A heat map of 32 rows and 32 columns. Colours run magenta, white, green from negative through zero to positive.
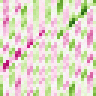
Slope: none. Average level on the scale: 50%. Histogram: bell-shaped. Stripes: upright, repeating 8 times.
